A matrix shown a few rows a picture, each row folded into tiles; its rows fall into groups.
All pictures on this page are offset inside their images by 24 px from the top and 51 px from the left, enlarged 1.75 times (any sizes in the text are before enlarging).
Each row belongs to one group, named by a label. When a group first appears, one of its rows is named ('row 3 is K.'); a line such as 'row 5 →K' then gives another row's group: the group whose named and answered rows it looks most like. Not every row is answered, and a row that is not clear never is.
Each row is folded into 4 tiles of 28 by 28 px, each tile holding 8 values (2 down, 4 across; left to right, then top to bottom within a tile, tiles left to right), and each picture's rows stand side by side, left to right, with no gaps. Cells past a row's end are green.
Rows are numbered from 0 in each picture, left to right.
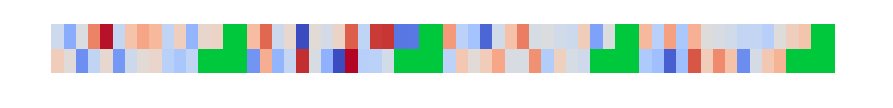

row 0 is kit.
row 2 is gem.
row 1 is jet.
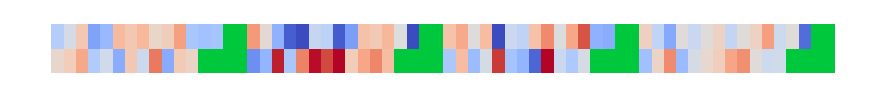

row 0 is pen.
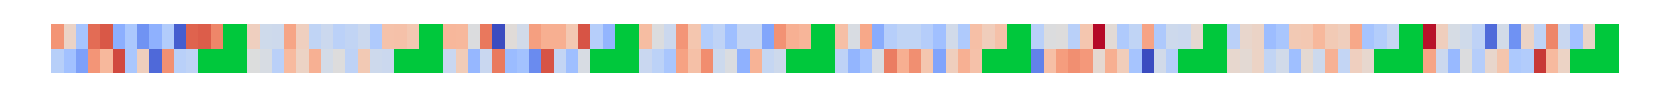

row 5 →gem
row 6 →pen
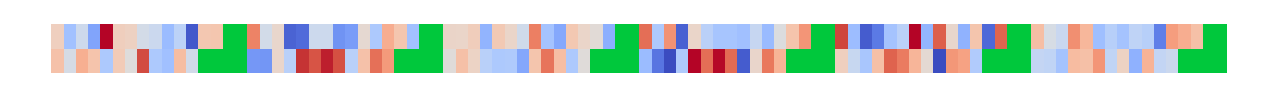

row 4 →gem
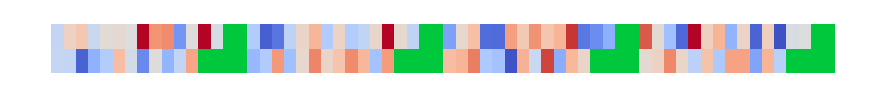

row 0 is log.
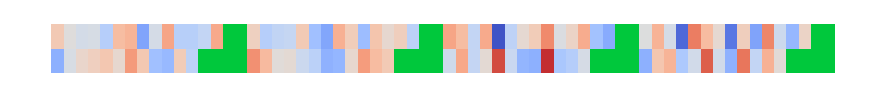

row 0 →gem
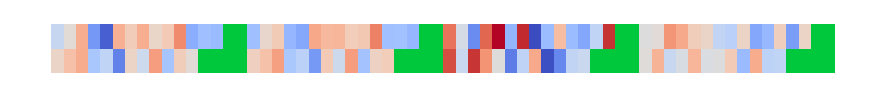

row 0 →pen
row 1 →pen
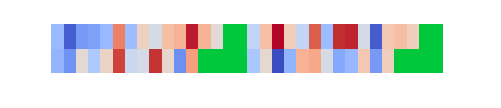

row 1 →log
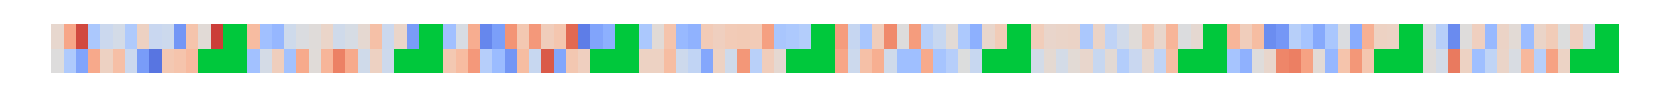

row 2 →pen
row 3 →pen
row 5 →jet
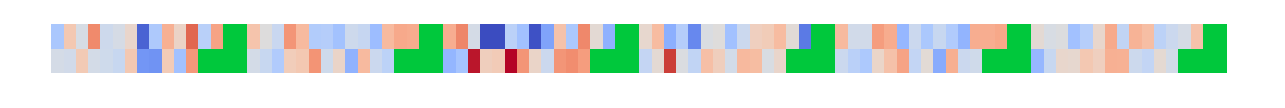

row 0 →jet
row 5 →gem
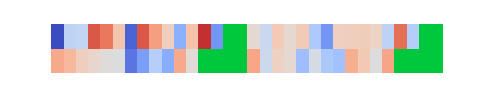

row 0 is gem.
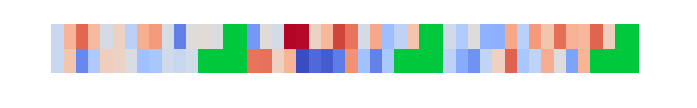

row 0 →log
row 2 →log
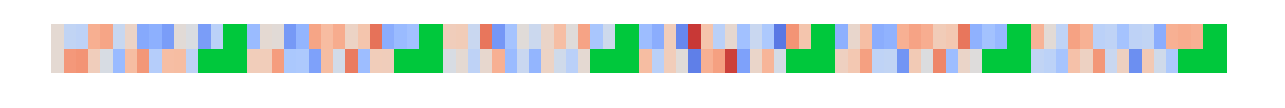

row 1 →pen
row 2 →jet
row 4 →pen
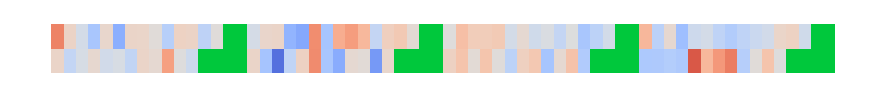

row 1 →log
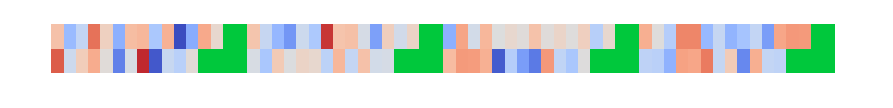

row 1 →gem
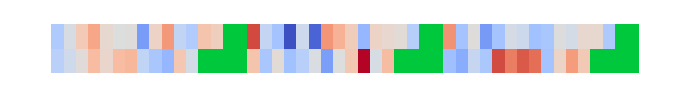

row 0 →gem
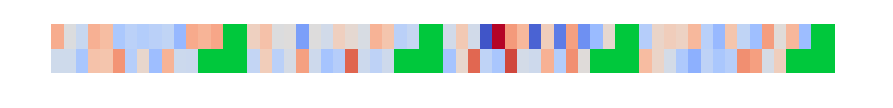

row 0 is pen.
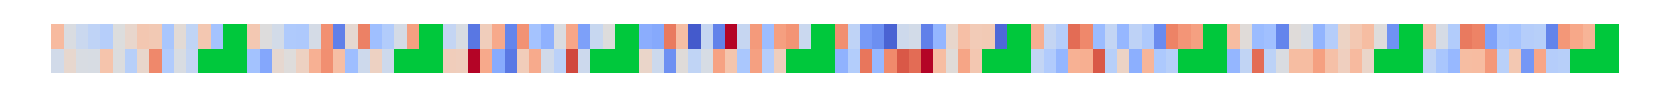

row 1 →gem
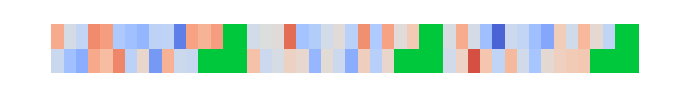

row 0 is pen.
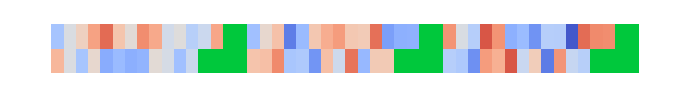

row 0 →kit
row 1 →pen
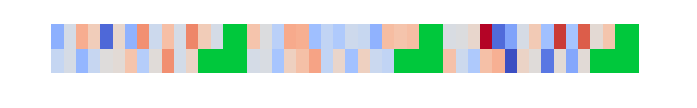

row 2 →jet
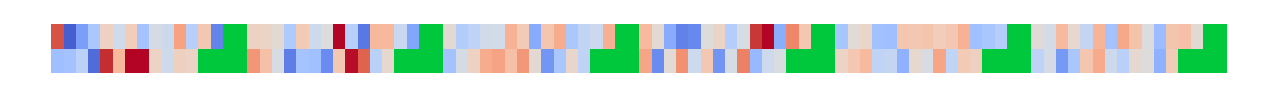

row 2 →gem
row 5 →log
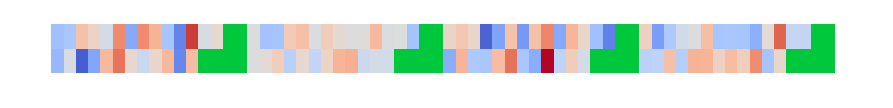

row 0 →log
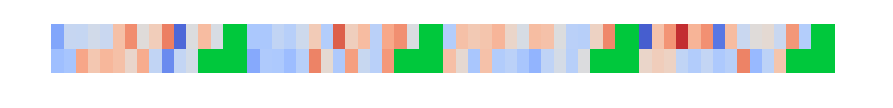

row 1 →log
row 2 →kit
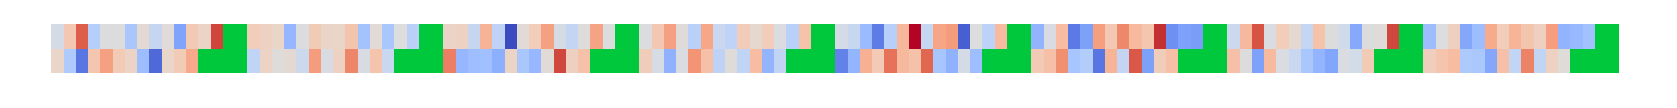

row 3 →log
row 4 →gem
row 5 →pen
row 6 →kit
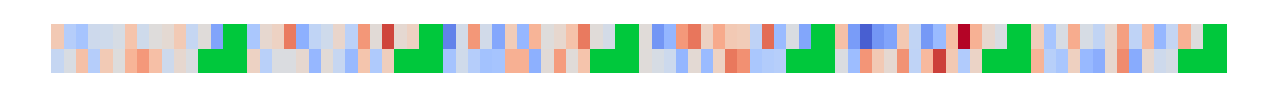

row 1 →jet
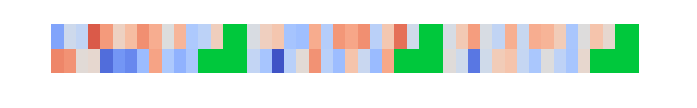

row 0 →kit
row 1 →log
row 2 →log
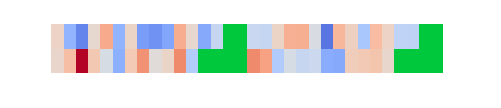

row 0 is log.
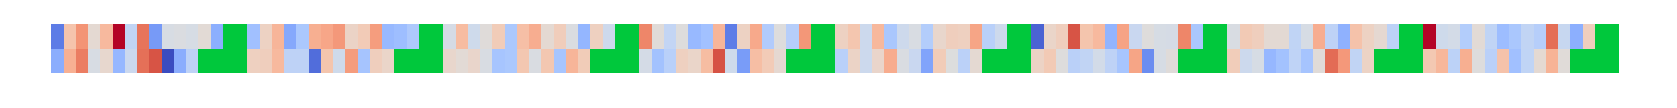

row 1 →pen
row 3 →gem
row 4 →jet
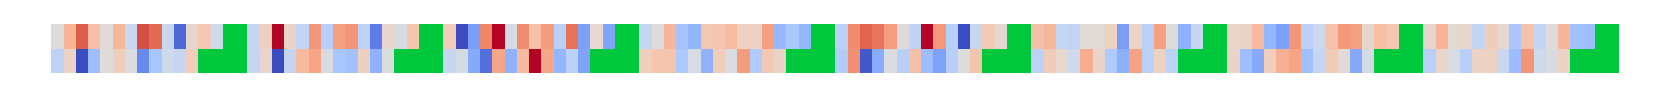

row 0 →log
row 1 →log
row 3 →pen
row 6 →log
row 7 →jet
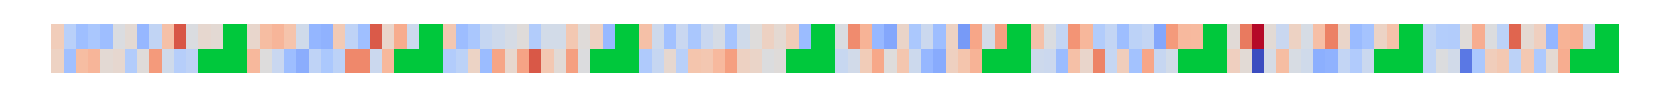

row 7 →log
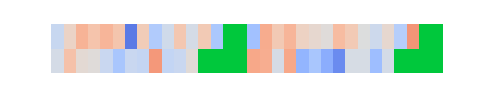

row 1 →kit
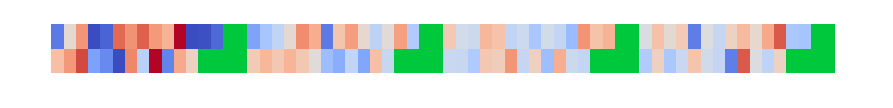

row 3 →jet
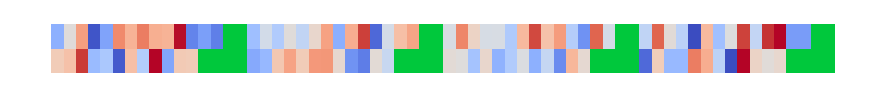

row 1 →gem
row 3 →jet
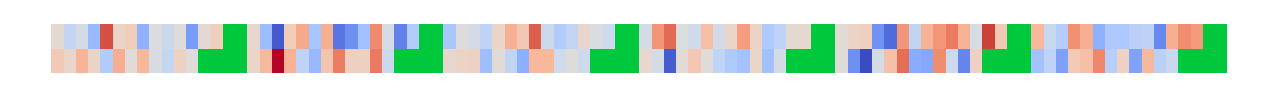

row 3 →log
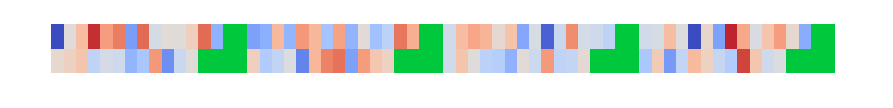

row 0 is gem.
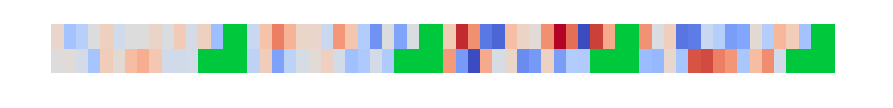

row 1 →log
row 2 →log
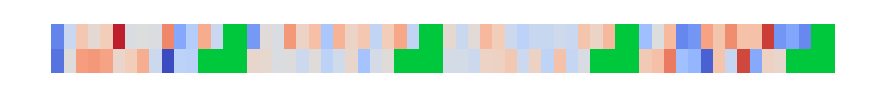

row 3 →pen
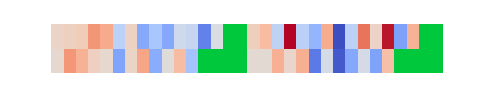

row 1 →jet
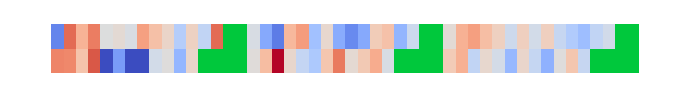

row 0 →kit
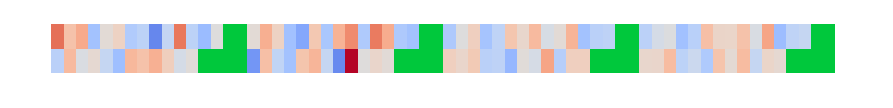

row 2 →pen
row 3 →pen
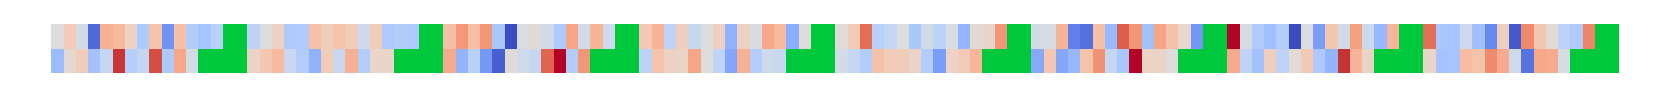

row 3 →jet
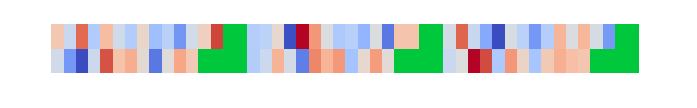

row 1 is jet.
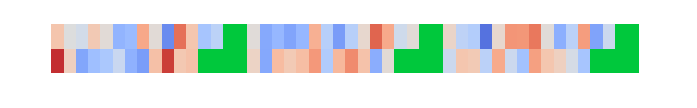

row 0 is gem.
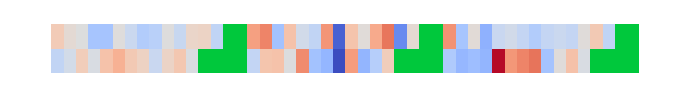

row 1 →jet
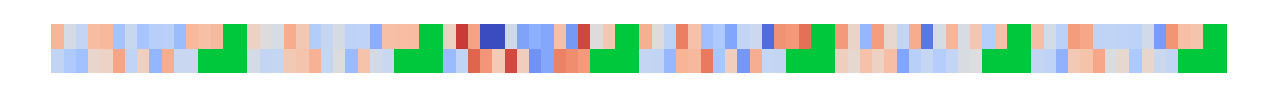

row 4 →jet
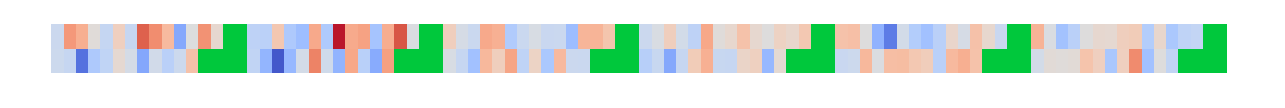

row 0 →log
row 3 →log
